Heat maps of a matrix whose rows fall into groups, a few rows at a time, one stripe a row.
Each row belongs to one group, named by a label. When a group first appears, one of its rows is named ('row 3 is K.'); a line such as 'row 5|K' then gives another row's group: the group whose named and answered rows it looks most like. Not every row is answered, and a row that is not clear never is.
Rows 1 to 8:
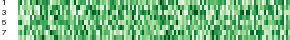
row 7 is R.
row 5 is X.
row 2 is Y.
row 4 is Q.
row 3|Y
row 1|X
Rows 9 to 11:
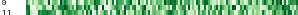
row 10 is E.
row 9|Y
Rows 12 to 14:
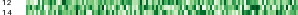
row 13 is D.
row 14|Y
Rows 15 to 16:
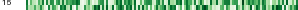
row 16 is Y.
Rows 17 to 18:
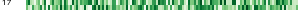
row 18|Y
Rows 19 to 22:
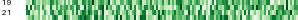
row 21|E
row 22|E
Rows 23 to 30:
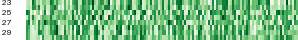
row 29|E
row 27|X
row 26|R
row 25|E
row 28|E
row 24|Q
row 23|Q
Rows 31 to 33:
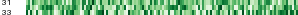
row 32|X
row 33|D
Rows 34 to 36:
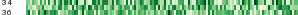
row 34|Y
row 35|E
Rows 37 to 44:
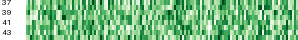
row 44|D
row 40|Q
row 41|Q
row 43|R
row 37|R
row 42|X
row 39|X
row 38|R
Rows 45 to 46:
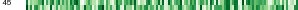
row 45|D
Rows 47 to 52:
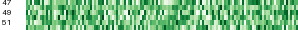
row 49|D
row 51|R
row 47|D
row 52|Y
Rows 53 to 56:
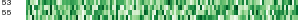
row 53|X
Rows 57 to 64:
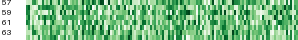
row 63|Q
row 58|X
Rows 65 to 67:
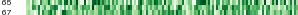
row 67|Q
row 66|Q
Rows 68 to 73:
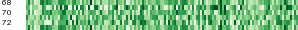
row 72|E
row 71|Y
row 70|R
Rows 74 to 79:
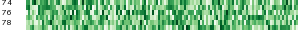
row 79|E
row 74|X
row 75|X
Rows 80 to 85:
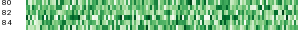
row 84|R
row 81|R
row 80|Y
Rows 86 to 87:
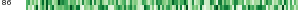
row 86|R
